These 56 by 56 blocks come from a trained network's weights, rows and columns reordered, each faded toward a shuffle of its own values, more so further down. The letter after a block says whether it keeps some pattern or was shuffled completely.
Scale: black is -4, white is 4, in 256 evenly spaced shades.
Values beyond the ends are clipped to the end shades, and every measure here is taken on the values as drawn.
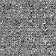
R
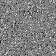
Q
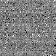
R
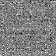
R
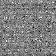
R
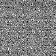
R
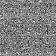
R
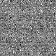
R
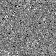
Q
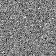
Q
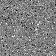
Q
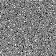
Q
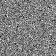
Q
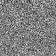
R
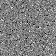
Q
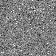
Q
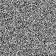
Q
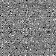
R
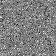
Q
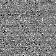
R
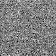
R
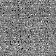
R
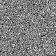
Q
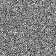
Q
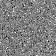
Q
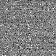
R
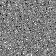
Q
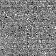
R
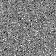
Q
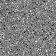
Q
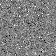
Q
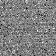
R
